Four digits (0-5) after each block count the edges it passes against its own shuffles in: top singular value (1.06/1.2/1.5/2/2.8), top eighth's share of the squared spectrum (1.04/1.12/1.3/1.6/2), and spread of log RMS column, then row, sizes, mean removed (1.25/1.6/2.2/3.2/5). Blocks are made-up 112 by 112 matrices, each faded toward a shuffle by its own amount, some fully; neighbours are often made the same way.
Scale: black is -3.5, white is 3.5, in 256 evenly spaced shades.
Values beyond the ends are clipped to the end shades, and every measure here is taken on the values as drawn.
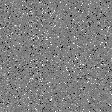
3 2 0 0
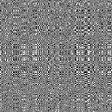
5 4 4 4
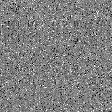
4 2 1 0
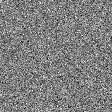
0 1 0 0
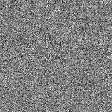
3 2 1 1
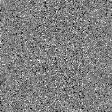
1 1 2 0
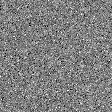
0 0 0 0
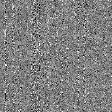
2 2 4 0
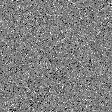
0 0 0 0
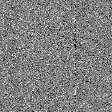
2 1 2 0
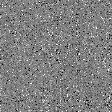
1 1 2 1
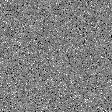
1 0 0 0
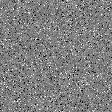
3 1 0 0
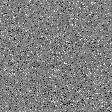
0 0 0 0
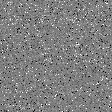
2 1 0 0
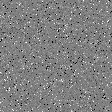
0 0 0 0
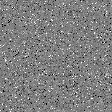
3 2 1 0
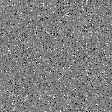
3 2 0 0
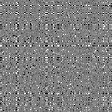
5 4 3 3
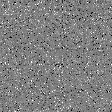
3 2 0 1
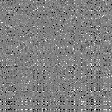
5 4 2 2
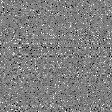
4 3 1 2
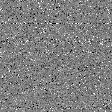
2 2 0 2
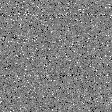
1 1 0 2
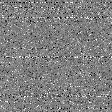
2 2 0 3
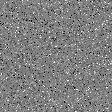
0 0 0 0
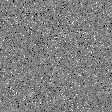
0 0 0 0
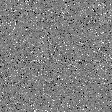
1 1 0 1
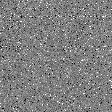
1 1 0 1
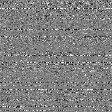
2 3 0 4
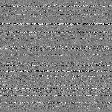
2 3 0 4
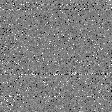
2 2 0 2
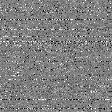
2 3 0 3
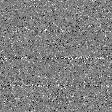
2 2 0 2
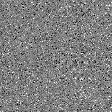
3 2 1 1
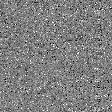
3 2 1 1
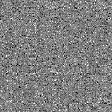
4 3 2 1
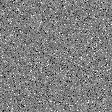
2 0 0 0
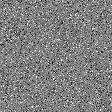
1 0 0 0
